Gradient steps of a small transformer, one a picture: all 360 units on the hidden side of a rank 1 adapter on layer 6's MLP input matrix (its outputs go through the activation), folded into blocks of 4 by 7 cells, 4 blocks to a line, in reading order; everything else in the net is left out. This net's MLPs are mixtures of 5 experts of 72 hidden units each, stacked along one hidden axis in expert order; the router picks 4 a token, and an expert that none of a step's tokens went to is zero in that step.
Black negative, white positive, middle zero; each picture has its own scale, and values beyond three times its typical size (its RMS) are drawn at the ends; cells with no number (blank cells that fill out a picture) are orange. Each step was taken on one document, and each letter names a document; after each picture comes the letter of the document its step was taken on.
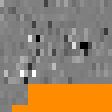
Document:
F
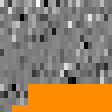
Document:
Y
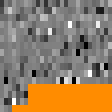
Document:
Y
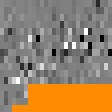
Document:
F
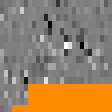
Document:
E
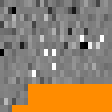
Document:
F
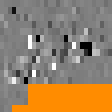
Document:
F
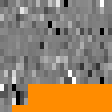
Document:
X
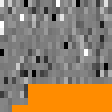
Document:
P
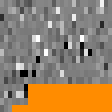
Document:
P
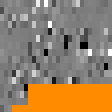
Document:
E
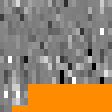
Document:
X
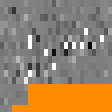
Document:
F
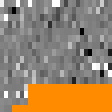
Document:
P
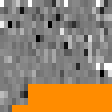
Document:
P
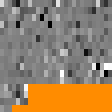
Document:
P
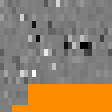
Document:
F
